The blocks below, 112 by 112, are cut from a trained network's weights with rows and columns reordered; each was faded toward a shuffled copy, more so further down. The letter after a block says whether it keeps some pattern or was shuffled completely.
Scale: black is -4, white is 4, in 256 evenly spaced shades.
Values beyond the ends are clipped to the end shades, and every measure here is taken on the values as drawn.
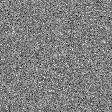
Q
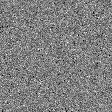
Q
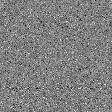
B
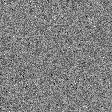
Q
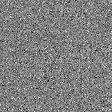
B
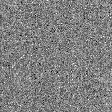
B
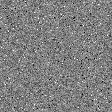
Q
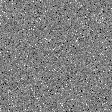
Q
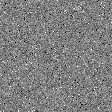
Q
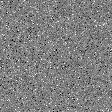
Q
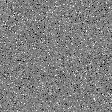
Q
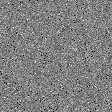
Q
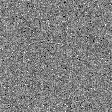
B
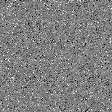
B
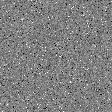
Q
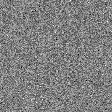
B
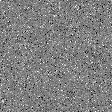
Q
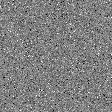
Q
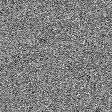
Q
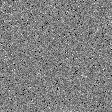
Q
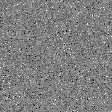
B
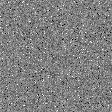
B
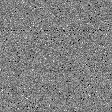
B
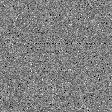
B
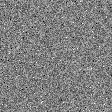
Q
